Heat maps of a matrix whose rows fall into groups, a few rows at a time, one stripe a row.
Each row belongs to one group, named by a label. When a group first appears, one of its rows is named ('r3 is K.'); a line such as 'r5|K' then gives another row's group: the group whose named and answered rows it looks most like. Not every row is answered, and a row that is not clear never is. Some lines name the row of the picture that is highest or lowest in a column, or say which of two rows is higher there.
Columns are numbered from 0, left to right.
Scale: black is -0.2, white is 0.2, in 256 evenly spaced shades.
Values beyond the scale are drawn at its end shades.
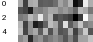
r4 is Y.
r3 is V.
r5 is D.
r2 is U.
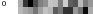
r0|V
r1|U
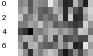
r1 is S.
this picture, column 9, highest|4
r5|U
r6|Y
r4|V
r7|S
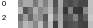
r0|U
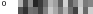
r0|V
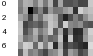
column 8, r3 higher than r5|No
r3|V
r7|S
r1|D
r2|S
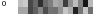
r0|S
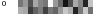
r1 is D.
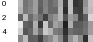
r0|Y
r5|S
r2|S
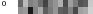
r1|D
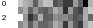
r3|S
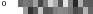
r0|V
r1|D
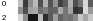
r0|Y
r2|D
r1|Y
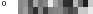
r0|S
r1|D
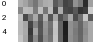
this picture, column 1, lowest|2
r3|S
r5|S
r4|S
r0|U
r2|Y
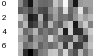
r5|S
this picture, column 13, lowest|5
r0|V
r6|Y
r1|V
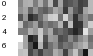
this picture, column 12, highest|6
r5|D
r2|V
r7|S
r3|Y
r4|U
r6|D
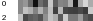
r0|D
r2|V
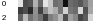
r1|V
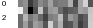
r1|D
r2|S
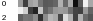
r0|Y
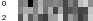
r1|U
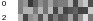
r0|D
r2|Y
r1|U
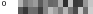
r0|Y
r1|V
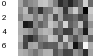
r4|U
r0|U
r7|U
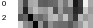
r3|D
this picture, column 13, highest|0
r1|Y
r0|Y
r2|V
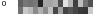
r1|U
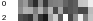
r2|V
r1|U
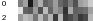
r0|D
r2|U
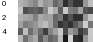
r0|U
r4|S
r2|U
